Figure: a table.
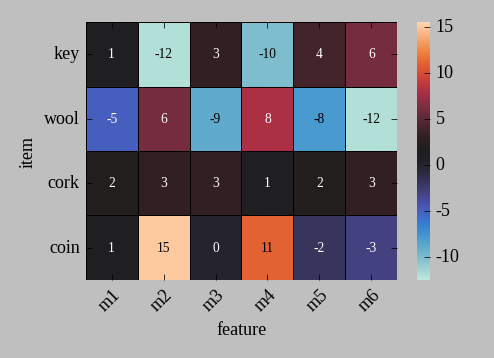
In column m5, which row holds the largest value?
key
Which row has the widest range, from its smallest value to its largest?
wool
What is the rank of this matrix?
2
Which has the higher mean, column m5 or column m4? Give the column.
m4
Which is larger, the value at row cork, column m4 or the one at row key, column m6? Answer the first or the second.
the second
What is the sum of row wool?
-20
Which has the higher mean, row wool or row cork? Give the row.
cork
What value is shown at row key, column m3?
3
